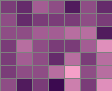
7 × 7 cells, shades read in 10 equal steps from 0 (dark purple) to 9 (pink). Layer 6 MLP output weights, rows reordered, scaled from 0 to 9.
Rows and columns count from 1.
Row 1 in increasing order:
1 2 2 3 4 4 5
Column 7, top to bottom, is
2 3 1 8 6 6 8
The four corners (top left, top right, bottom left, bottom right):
3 2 4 8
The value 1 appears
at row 1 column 5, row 3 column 7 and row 7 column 2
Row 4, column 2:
6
